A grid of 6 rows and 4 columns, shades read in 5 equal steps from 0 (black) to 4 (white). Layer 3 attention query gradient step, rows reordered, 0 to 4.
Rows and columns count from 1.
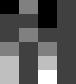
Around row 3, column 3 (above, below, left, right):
0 2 2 1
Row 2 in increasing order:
0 1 1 1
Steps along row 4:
down up down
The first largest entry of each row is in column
2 1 2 1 1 3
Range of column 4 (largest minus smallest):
0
